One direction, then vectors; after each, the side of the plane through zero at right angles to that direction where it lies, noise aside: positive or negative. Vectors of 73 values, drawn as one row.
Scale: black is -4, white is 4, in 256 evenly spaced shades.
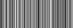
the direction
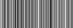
negative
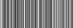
negative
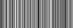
positive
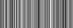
positive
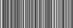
negative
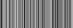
positive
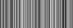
positive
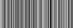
negative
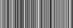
negative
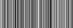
negative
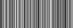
positive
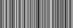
positive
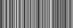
positive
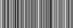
negative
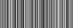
negative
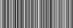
negative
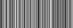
positive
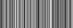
positive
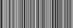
positive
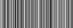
negative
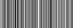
negative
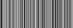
positive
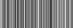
negative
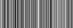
negative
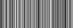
positive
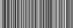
negative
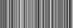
positive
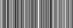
negative
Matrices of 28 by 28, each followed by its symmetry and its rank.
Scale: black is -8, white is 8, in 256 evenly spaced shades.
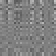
neither, rank two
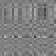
neither, rank two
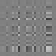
symmetric, rank one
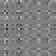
neither, rank two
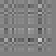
symmetric, rank one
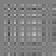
symmetric, rank one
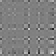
symmetric, rank two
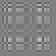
symmetric, rank one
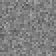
antisymmetric, full rank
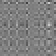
neither, rank two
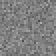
antisymmetric, full rank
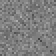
symmetric, full rank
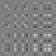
symmetric, rank two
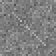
symmetric, full rank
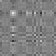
symmetric, rank two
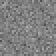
symmetric, full rank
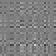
neither, rank two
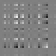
symmetric, rank one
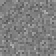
symmetric, full rank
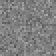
antisymmetric, full rank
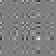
symmetric, rank two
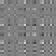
symmetric, rank two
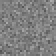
antisymmetric, full rank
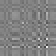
symmetric, rank two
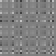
symmetric, rank one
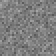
symmetric, full rank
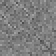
symmetric, full rank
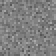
antisymmetric, full rank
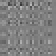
neither, rank two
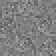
antisymmetric, full rank
